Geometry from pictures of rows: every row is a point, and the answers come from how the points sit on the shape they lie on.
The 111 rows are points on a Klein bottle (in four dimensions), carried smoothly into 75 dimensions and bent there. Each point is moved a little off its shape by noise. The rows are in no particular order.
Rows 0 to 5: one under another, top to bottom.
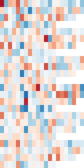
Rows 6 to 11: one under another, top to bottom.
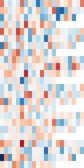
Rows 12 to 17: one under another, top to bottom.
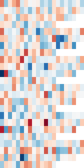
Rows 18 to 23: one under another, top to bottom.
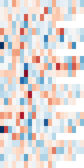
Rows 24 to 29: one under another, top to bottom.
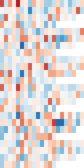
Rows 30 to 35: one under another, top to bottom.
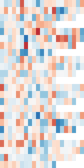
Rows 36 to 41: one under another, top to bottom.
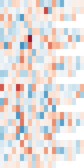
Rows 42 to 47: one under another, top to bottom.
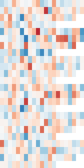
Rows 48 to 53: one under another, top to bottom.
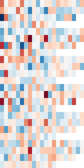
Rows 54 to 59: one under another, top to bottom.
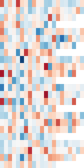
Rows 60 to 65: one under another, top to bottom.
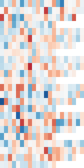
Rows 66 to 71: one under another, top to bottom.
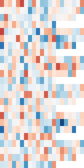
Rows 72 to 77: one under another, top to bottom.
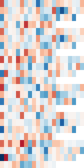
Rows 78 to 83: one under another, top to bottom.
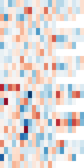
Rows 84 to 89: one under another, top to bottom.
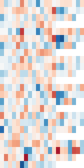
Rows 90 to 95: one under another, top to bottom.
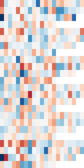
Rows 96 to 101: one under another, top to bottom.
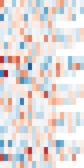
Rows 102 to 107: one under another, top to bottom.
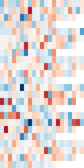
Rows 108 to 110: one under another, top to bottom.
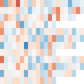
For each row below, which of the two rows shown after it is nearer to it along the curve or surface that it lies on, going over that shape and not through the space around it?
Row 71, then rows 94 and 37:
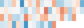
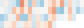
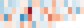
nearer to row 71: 37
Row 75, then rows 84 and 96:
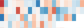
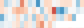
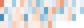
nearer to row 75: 84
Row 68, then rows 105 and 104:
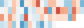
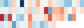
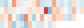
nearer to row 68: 105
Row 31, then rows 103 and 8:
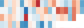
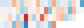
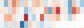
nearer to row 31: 8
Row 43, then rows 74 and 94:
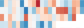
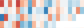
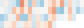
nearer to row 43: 74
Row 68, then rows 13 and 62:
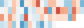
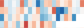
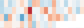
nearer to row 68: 62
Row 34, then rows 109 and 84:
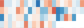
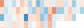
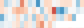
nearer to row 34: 84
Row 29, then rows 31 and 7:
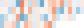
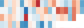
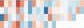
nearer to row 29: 7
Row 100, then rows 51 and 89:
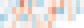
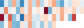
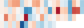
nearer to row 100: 51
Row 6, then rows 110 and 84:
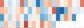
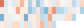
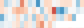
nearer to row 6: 84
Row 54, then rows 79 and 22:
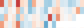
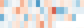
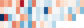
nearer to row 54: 22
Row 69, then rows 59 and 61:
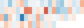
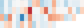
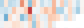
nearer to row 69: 61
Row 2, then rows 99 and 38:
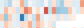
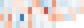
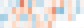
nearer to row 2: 38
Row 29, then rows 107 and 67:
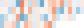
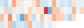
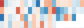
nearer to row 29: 67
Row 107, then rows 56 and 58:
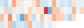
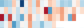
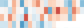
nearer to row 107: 56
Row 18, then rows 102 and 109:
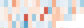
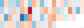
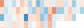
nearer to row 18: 102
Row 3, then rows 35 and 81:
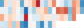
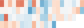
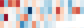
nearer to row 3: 81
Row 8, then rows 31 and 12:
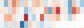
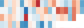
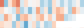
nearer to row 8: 31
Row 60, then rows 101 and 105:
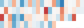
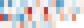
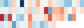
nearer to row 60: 101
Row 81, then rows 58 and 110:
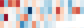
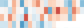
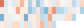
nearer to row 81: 58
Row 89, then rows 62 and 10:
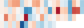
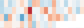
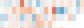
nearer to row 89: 62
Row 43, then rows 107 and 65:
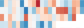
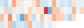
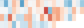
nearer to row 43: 65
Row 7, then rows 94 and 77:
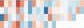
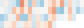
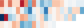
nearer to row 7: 77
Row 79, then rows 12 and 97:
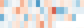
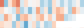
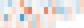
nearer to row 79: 97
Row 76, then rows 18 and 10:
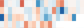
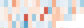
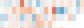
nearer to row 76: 10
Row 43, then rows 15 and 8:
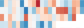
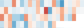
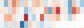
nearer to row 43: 8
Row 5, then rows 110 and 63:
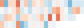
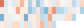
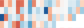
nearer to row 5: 63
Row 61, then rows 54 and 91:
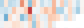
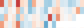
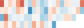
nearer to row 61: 91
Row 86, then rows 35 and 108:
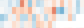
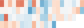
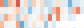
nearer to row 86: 35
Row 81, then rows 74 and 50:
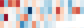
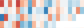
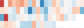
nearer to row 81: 74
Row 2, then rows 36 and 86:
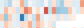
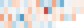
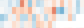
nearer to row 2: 86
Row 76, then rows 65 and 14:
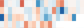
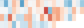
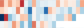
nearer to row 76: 14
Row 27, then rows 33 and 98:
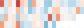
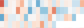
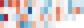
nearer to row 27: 98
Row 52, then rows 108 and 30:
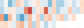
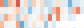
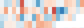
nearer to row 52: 30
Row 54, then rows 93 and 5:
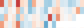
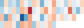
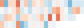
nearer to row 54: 5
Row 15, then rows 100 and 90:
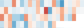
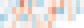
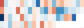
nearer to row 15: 100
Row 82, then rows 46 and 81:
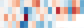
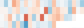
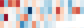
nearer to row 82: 81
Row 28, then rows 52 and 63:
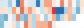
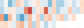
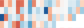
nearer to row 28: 52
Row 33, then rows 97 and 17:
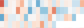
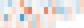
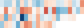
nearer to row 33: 97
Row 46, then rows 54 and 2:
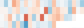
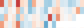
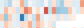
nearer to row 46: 54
